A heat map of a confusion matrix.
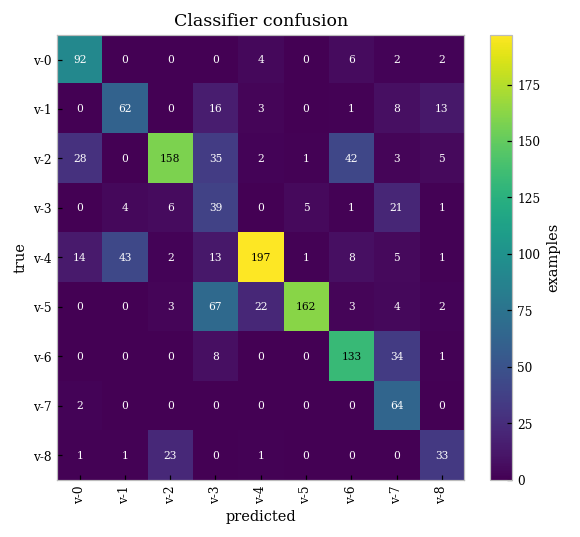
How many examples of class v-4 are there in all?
284
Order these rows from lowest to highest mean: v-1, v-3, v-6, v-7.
v-7, v-3, v-1, v-6
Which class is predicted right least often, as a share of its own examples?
v-3
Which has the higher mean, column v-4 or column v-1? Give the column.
v-4
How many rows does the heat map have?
9
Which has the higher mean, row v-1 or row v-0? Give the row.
v-0
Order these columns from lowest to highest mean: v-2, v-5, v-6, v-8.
v-8, v-5, v-2, v-6
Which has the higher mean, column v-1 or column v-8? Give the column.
v-1
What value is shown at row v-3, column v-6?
1
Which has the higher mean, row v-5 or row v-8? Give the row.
v-5
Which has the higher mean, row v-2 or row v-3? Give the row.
v-2
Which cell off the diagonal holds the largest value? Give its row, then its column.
v-5, v-3
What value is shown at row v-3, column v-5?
5
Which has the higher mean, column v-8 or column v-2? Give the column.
v-2
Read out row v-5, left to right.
0 0 3 67 22 162 3 4 2
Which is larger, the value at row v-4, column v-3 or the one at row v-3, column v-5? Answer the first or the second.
the first
